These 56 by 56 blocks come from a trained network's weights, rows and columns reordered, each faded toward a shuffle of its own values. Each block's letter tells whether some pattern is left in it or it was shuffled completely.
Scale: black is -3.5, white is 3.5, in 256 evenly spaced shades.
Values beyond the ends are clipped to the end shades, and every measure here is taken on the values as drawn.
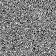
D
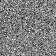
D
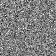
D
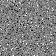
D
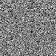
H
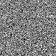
D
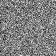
D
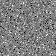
D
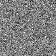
D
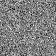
D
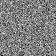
D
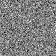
D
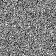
D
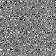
H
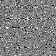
H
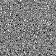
H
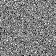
D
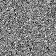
D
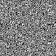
H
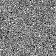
D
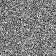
D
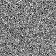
D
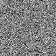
H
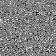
H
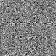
H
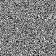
H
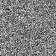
D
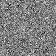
D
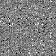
H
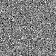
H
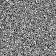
D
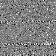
H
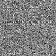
H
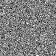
D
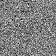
D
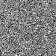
D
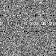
H
